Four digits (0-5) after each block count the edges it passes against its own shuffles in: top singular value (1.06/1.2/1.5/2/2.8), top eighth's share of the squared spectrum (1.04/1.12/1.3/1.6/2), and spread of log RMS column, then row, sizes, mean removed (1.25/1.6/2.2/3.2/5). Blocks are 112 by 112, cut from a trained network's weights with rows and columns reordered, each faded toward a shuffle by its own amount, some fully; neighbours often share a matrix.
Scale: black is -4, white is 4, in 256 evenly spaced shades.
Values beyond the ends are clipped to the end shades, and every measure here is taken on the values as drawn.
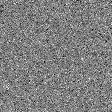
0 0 0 0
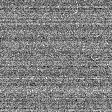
4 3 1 2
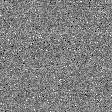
1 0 0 0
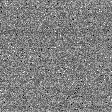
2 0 0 0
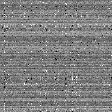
5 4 3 2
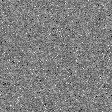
0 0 0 0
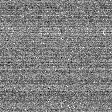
4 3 1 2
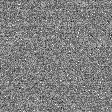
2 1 0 0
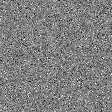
0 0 0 0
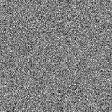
4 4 2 1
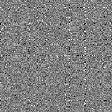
4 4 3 2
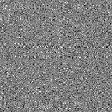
4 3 1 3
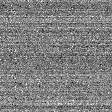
4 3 1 2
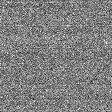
2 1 0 0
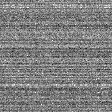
5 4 2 3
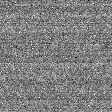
3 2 0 0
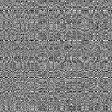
5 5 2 4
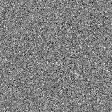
2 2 0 0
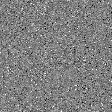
2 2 1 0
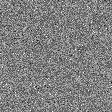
0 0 0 0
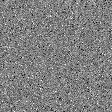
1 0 0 0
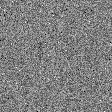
1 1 0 0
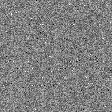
3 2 0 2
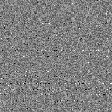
4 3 0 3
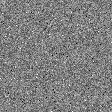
1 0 0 0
